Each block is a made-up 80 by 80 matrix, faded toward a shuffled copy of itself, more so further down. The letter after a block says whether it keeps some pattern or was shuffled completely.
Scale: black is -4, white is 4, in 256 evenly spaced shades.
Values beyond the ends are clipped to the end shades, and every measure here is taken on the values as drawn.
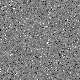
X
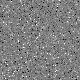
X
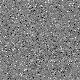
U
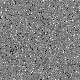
X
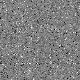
U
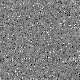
U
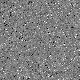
X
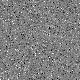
X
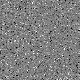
U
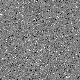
U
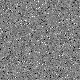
X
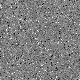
X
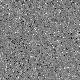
X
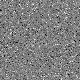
U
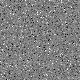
X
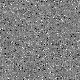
U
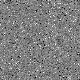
U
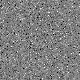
U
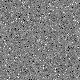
X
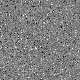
X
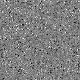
U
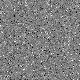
X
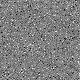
X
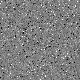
X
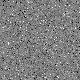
X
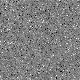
X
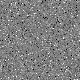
X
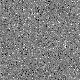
U
